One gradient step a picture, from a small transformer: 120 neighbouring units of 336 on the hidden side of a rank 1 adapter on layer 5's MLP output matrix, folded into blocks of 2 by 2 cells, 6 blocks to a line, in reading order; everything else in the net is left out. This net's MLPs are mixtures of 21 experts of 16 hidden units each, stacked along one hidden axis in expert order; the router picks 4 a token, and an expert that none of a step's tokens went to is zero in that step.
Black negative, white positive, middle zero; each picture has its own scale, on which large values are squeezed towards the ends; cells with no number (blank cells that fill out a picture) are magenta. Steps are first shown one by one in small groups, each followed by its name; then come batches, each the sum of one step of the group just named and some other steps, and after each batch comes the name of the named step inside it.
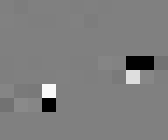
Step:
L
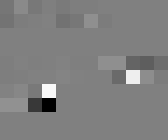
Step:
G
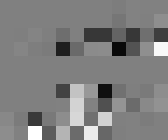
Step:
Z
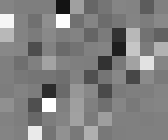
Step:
Z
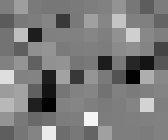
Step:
G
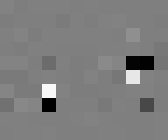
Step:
L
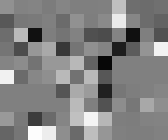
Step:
Z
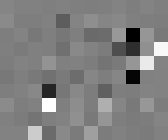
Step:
Z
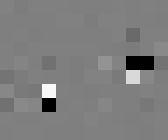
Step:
L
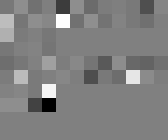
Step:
G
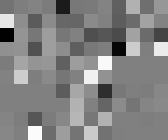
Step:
Z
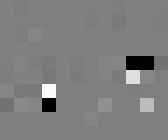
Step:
L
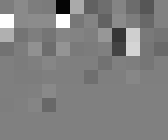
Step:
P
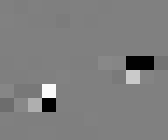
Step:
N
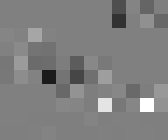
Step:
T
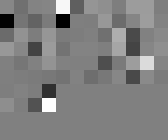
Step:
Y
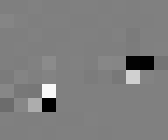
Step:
N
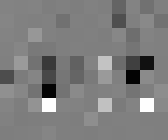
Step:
T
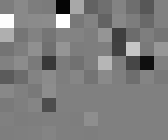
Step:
P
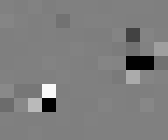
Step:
N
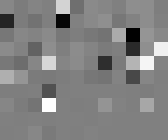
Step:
Y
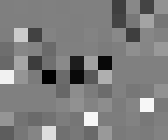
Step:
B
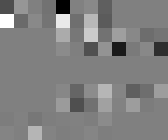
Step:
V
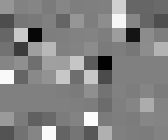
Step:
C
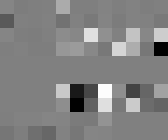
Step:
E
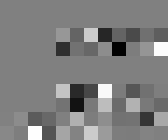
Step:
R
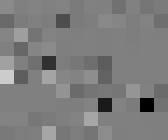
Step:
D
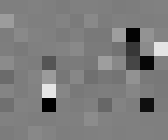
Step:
D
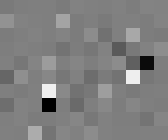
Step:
R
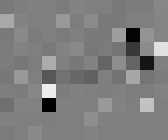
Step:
B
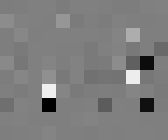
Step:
D
